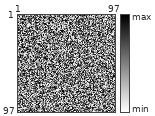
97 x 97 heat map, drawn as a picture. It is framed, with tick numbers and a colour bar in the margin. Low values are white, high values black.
The halves do not mirror each other. The histogram is flat. No regular stripes run through it. Fine speckle covers the field. There is no seam. On average the colour sits 50% of the way up the scale. No overall slope runs across the table. No row or column stands out.
